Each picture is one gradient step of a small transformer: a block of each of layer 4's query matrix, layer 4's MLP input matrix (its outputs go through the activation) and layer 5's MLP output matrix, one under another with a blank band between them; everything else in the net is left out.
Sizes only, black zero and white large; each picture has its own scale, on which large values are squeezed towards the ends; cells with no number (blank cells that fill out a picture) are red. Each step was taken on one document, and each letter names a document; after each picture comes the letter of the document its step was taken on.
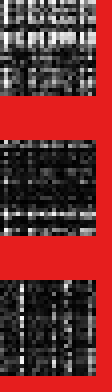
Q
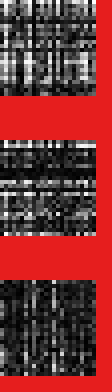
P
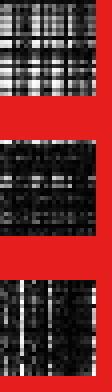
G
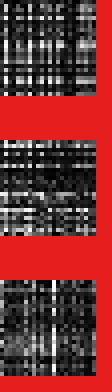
P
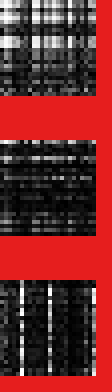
G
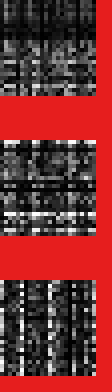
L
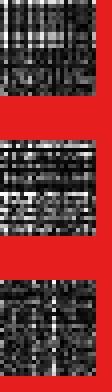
P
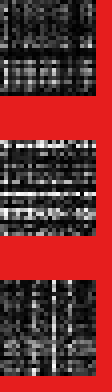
Q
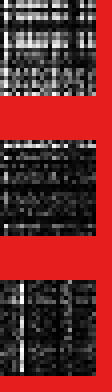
Q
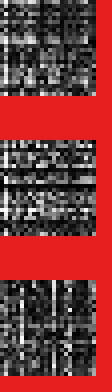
Q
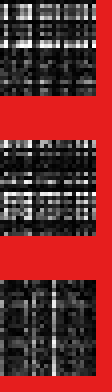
P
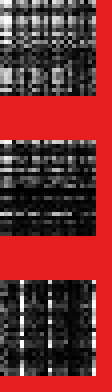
G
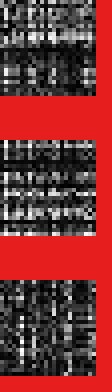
Q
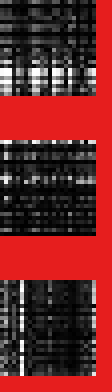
G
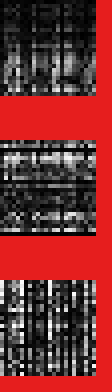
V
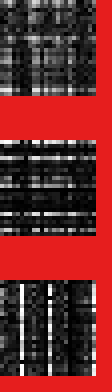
G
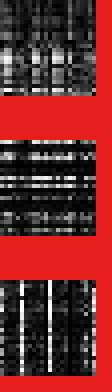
G
